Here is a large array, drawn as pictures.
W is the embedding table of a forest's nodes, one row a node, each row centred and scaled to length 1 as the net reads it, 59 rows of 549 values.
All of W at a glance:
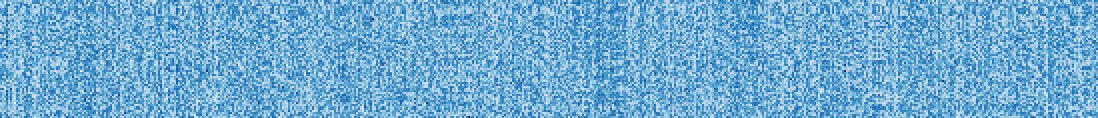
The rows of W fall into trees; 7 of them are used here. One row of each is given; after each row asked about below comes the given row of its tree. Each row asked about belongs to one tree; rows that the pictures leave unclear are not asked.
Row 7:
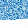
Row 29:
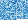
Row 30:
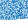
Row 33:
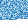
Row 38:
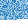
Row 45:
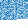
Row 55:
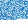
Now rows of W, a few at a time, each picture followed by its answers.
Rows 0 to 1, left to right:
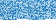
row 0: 29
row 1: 29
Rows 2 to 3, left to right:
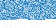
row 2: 55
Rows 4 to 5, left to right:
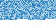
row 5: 33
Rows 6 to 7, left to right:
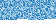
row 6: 33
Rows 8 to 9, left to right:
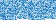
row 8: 29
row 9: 29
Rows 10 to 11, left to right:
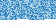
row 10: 38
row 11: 29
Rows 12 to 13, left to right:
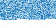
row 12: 29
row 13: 30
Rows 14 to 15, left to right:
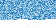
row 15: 33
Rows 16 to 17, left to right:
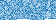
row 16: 7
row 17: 29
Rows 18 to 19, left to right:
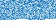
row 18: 55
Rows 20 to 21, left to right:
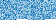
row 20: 45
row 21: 38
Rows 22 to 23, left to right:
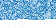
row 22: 33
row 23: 29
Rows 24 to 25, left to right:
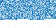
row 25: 7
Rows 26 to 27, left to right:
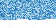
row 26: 29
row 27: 33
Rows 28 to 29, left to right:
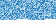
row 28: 7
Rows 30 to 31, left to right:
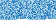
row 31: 30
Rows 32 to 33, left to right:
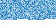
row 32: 30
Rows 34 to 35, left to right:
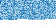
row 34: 33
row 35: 30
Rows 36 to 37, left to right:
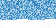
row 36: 7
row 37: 7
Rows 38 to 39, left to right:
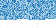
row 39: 33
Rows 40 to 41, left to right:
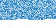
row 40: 33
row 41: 55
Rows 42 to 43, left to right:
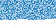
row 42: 33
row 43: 55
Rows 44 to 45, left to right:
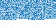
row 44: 45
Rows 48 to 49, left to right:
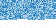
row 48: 38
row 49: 45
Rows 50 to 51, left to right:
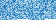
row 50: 38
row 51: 29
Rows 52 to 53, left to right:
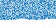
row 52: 55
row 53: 30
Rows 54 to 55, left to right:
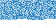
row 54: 30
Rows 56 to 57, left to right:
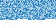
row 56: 33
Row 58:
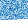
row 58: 38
